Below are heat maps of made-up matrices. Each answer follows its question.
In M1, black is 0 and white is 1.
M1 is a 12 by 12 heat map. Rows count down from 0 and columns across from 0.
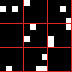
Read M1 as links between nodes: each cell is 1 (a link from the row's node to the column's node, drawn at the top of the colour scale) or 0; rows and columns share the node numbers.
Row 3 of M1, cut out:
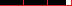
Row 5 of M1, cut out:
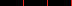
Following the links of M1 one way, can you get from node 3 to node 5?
yes
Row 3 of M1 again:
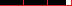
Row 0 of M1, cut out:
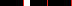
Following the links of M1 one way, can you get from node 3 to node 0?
yes
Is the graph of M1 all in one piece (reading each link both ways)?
yes
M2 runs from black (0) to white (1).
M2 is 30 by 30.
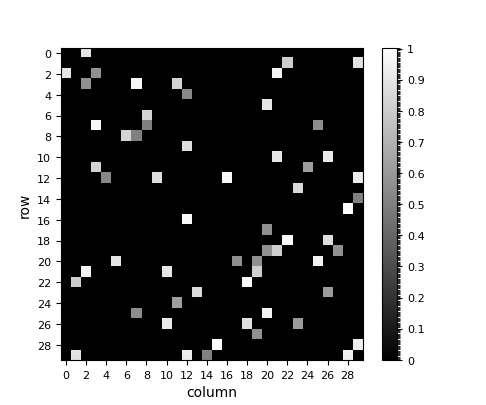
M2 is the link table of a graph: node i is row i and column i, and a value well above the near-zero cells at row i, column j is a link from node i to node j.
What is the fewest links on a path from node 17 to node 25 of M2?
2
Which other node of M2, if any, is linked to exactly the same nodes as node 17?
node 5
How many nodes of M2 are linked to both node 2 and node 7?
1
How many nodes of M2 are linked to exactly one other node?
12
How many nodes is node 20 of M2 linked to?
4
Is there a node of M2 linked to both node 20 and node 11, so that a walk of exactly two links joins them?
no
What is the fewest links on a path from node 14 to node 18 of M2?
4
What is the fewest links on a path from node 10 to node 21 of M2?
1
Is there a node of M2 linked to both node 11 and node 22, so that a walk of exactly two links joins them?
no
